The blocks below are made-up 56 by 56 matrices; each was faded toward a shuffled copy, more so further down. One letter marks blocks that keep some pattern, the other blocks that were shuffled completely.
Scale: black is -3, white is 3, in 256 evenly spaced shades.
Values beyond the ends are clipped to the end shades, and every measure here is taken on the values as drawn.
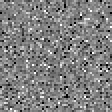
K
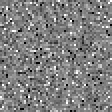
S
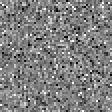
S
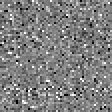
K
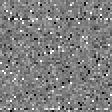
K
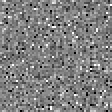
K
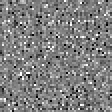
K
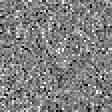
K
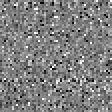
K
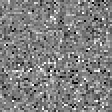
K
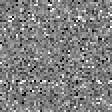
K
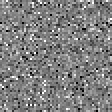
K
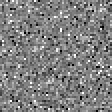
S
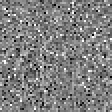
K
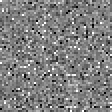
K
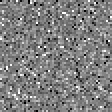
S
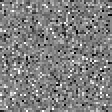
S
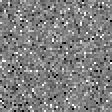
S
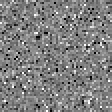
S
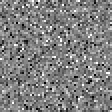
S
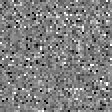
K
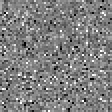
K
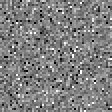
S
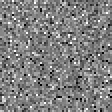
S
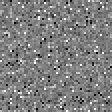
S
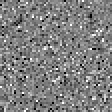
K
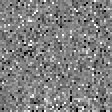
K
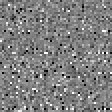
K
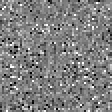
K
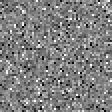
S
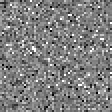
S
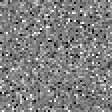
S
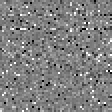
K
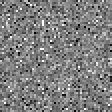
S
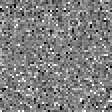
K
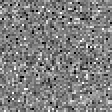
K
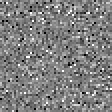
K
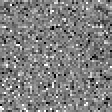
K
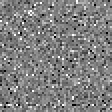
K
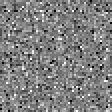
K
